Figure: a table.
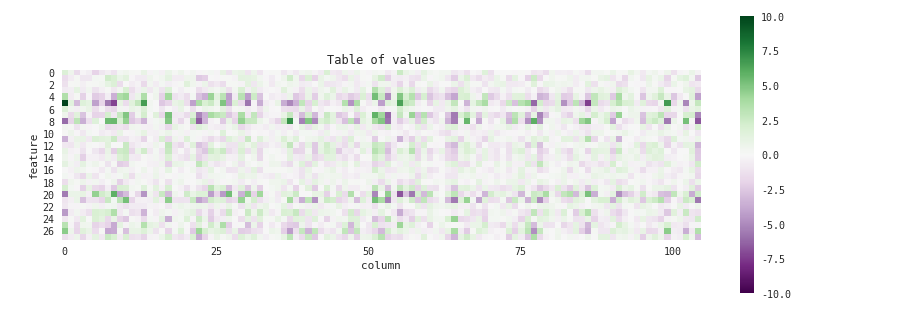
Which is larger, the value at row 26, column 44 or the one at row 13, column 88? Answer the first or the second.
the second
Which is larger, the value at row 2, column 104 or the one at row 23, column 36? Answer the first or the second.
the second
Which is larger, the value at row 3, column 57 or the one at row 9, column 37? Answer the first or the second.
the first
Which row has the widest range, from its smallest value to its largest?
5
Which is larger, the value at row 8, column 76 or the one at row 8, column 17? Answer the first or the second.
the second
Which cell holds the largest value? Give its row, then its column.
5, 0
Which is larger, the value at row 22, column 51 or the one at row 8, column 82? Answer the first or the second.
the second
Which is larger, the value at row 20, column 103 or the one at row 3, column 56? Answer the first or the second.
the second
